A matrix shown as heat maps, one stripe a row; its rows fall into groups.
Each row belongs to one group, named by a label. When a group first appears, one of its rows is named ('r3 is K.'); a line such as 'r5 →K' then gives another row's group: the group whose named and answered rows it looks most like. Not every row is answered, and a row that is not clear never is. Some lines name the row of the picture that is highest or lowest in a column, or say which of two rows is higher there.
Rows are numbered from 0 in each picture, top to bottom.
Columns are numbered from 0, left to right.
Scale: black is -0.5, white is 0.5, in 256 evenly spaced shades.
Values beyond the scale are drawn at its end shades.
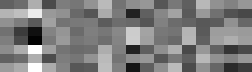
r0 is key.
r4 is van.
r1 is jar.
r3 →van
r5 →jar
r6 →key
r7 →jar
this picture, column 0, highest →1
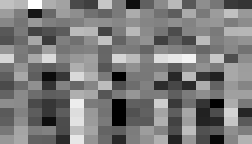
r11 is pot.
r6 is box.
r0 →jar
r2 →key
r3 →van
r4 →key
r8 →pot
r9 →key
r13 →pot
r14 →pot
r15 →pot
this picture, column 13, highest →6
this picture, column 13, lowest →9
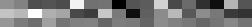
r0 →pot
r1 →jar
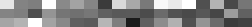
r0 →box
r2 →jar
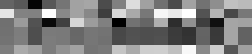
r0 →van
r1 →box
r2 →pot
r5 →box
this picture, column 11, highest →1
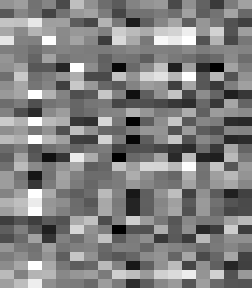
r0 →pot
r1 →pot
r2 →jar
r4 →box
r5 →van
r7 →pot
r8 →box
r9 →pot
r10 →jar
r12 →van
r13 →jar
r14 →pot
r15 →jar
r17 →pot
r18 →box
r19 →van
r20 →van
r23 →jar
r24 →van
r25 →pot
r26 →key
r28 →pot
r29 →jar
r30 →box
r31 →jar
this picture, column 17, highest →24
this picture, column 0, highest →4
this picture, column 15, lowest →7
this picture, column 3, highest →4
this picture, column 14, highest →26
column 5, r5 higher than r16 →Yes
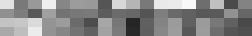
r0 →box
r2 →jar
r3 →jar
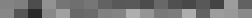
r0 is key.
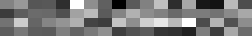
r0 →pot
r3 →key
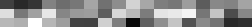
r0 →van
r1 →box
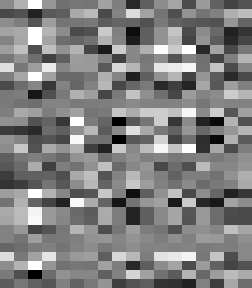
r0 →jar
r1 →van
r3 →jar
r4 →jar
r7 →box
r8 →jar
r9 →key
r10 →van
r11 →van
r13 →pot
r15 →pot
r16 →box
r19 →van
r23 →jar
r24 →jar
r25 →van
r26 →key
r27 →van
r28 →box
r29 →jar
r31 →key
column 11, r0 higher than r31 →Yes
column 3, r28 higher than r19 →Yes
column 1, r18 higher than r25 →No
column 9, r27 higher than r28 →No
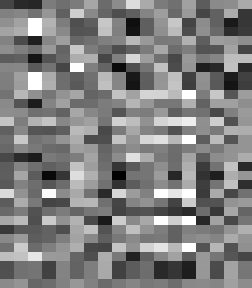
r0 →van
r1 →pot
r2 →jar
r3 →jar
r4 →van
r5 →pot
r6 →van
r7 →pot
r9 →jar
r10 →box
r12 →pot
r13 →box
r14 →van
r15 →box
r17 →van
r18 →pot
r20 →pot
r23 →key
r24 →box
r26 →van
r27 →box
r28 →jar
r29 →key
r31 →van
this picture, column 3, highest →21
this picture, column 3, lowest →19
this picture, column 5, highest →7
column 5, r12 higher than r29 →Yes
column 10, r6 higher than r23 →Yes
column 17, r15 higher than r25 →No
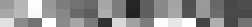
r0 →jar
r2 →box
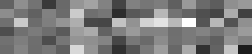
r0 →pot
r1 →pot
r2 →box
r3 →van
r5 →pot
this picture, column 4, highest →2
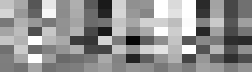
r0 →box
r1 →box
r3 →box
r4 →jar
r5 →box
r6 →jar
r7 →key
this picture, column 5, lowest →4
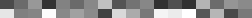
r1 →box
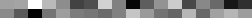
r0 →jar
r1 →van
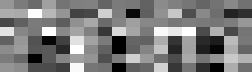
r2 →van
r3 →box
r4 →pot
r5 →pot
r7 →pot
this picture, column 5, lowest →1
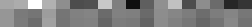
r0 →jar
